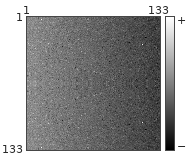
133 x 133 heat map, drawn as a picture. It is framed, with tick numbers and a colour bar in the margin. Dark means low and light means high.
Odd rows or columns: none. Stripes: none. Slope: up to the left. Mirror symmetry: top to bottom. Average level on the scale: 40%.
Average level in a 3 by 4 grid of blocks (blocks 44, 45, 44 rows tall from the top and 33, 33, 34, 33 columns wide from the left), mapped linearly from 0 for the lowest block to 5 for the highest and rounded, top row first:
5320 | 5320 | 5320
